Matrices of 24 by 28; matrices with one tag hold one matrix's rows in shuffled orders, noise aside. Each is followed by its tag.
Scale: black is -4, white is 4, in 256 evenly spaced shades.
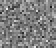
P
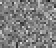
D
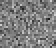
D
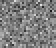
P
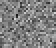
D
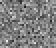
P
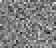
D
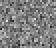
P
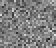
D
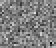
P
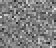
D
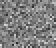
D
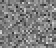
D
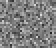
P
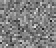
P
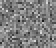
P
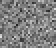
D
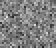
P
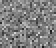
P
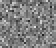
P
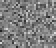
D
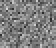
P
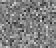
P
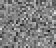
D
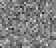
P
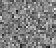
D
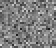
D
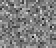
P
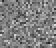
D
